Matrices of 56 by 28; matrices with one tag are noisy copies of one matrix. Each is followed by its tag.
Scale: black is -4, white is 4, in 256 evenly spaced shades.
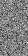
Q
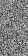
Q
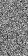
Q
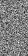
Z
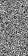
Z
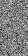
Q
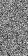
Q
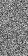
Q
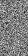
Z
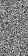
Z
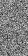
Q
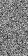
Q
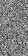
Q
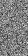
Q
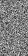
Z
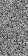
Q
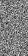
Z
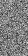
Q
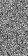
Q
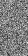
Q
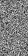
Z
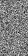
Z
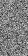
Q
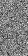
Q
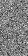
Q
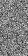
Q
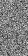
Q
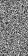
Z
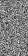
Z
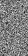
Z
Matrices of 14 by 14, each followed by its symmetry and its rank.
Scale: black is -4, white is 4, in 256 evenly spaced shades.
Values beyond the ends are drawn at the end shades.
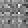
neither, rank three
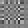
symmetric, rank one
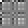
symmetric, rank one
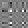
symmetric, rank one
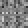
neither, rank three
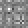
symmetric, rank three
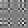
symmetric, rank one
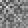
symmetric, rank three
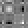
symmetric, rank two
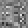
neither, rank three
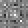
symmetric, rank three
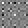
symmetric, rank two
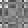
symmetric, rank two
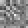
symmetric, rank three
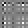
symmetric, rank one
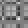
symmetric, rank one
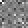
symmetric, rank three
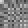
symmetric, rank two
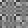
symmetric, rank two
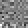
neither, rank three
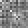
symmetric, rank three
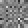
symmetric, rank two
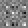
symmetric, rank two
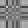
symmetric, rank one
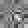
symmetric, rank two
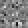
neither, rank three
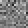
neither, rank three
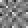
symmetric, rank three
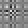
symmetric, rank one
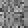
neither, rank three
